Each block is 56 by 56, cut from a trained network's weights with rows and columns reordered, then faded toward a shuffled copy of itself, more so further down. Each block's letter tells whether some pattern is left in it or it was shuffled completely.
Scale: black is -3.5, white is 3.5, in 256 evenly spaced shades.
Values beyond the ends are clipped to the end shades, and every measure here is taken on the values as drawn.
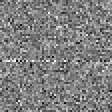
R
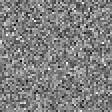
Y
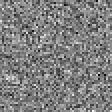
R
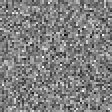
Y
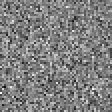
Y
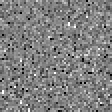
Y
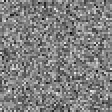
Y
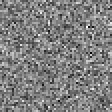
Y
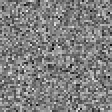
Y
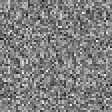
R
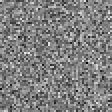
Y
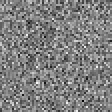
R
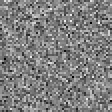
Y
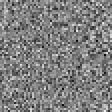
R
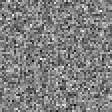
Y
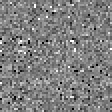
R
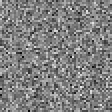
R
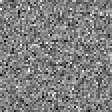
Y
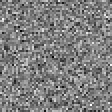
R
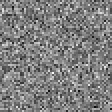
R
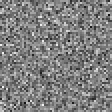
Y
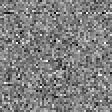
R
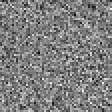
Y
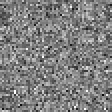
R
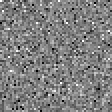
Y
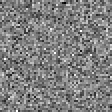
Y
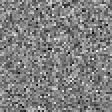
Y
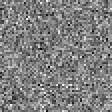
R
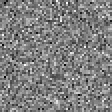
Y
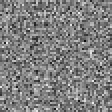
R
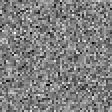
Y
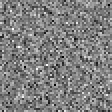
Y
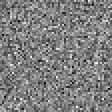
Y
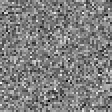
R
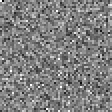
Y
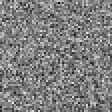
Y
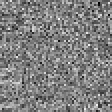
R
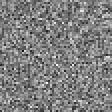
R
